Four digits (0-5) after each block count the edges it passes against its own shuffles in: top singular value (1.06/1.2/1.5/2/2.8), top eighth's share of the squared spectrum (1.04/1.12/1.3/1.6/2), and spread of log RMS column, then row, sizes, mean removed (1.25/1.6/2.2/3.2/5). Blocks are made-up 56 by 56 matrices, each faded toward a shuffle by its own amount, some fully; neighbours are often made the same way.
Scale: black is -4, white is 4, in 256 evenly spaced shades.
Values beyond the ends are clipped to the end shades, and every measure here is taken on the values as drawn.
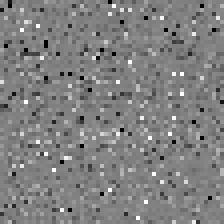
2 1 0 0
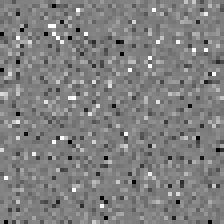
2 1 0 0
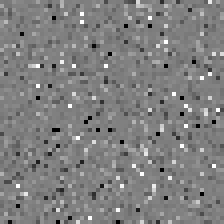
0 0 0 0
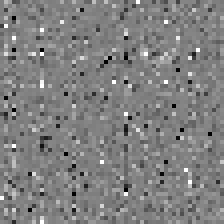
2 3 2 1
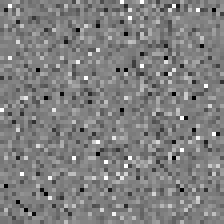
0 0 0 0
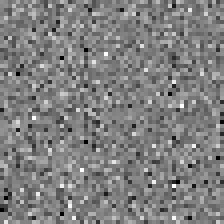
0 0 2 0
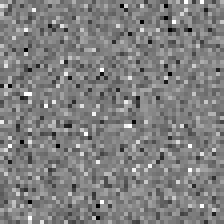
1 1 0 0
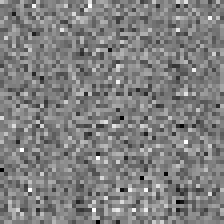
3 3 1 1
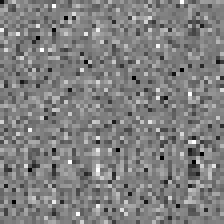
4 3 1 1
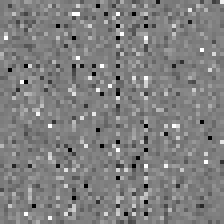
2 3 2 1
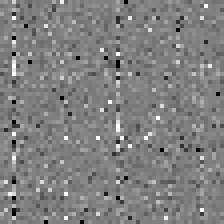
3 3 1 0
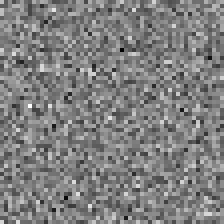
1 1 0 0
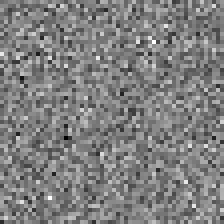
0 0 0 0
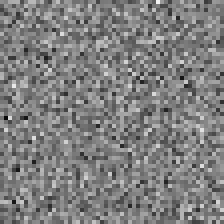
1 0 0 0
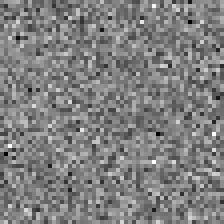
0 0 0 0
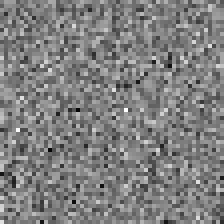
0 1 0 0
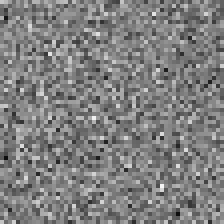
2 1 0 0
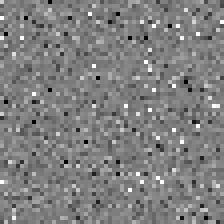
0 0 0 0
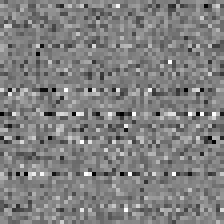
2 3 0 3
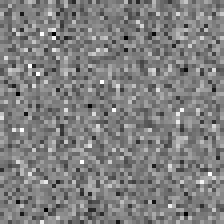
3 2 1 1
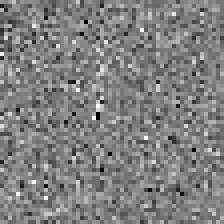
0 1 2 0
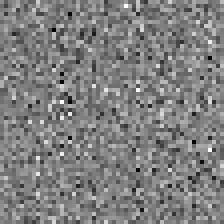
1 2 2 0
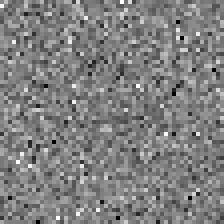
0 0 0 0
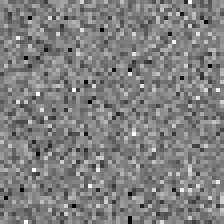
0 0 0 0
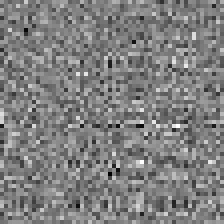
4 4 2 2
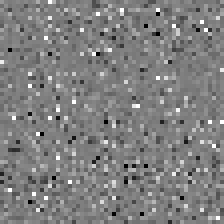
2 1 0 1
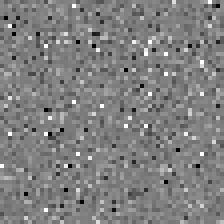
2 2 0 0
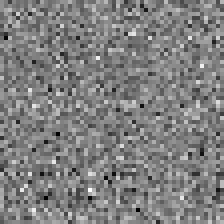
3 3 0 1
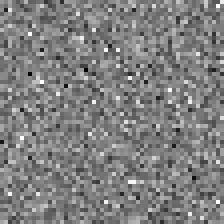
1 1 0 0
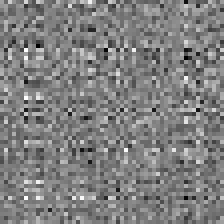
4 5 3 3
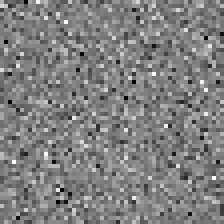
2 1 0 0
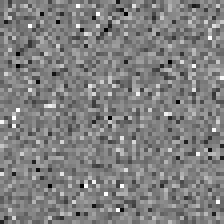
2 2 0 0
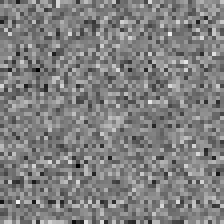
1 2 0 3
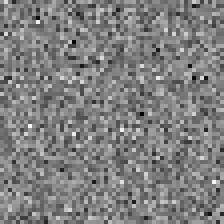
0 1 0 1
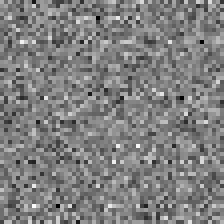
1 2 0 3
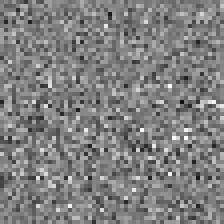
0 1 0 2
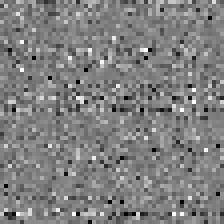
3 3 0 2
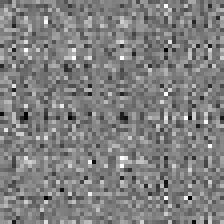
4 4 2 2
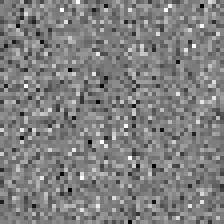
2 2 1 0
